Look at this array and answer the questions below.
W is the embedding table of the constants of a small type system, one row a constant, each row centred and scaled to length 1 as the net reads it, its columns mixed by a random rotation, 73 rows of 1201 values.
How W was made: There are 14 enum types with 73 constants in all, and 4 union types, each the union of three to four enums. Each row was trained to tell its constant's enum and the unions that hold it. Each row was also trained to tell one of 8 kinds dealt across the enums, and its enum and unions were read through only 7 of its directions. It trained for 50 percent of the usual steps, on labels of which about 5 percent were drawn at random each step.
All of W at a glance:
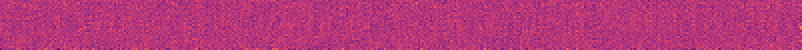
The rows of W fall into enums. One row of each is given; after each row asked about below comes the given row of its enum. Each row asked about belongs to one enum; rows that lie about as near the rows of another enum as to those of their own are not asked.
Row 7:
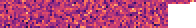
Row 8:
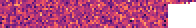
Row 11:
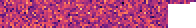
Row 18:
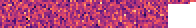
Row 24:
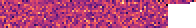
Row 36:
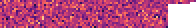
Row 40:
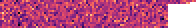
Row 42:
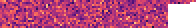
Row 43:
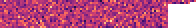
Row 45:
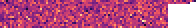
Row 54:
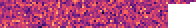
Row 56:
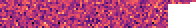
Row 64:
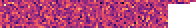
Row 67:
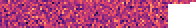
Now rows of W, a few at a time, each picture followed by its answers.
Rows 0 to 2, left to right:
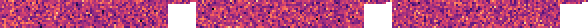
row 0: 54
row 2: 7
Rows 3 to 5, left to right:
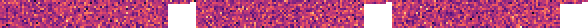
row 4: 18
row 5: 18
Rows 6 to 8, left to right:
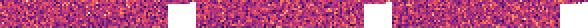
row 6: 11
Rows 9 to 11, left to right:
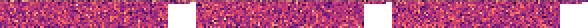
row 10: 36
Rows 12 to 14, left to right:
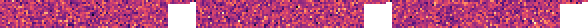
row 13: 7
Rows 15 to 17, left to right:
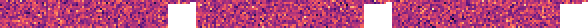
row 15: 54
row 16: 40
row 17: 67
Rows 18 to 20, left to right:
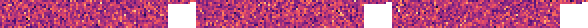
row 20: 18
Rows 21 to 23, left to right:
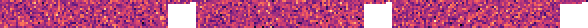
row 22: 8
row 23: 7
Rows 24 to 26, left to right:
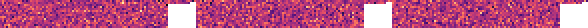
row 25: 42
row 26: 7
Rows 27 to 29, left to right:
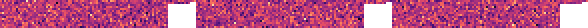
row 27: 43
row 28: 8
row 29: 24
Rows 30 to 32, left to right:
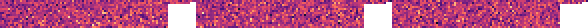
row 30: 67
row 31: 45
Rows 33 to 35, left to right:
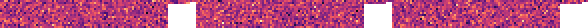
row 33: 40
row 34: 36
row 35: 24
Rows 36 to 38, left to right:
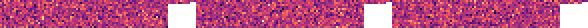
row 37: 7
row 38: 54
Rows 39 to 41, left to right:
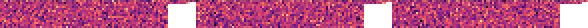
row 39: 40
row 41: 24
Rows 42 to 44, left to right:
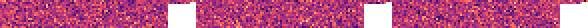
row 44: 24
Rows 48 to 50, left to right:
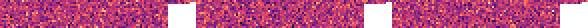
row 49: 42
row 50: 24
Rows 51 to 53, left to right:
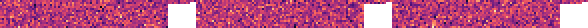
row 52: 43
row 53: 56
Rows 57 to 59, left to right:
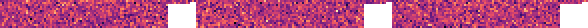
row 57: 11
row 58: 54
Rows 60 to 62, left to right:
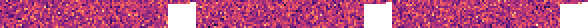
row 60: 56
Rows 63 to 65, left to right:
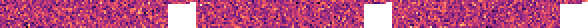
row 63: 67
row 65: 18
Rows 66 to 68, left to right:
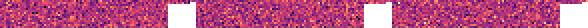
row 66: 36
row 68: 43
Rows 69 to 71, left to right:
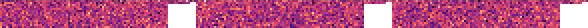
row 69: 11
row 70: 18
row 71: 42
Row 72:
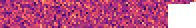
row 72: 64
